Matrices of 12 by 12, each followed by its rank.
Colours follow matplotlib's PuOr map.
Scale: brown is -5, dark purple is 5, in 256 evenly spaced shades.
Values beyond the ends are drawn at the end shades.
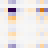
one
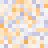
full rank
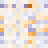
two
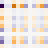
one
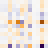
two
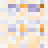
two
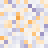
full rank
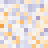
full rank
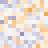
full rank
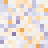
full rank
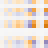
one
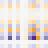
one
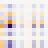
one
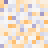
full rank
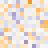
full rank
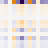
one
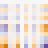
one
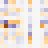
two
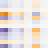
one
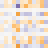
two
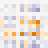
two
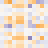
two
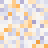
full rank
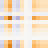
one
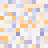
full rank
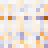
two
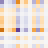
one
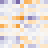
two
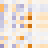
two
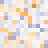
full rank
